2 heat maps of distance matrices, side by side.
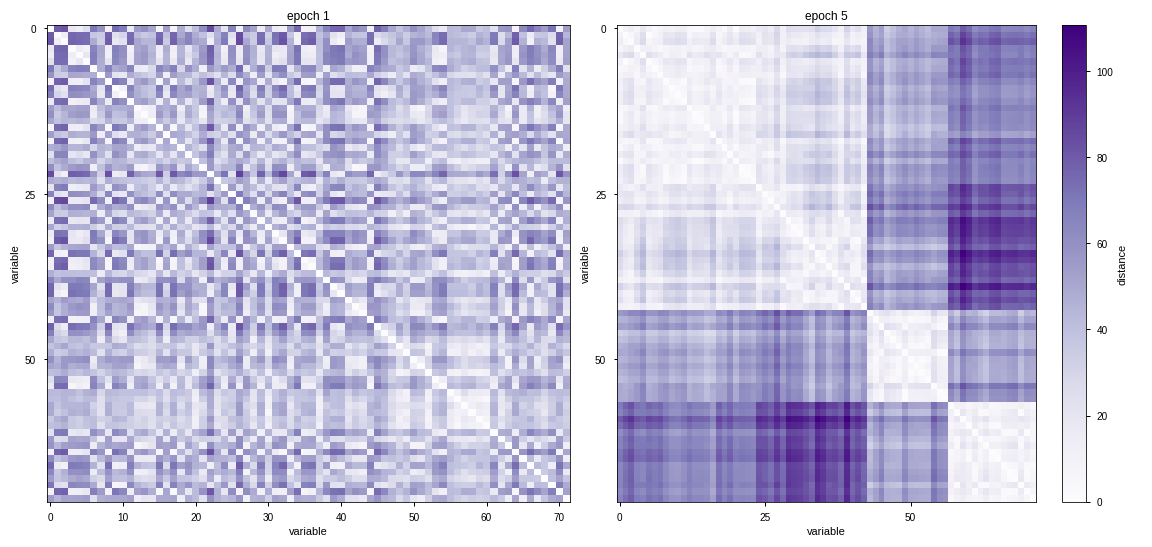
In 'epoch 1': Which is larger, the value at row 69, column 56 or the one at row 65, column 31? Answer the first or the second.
the second
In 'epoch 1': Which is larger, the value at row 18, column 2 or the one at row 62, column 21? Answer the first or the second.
the first
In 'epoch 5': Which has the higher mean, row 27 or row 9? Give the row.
27
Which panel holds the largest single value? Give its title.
epoch 5
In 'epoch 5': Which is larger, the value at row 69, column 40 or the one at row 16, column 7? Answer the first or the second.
the first
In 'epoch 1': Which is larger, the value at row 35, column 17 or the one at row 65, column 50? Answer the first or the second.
the second
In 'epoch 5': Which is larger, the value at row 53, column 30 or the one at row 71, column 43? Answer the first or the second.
the first
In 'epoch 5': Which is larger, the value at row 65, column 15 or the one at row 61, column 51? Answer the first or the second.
the first
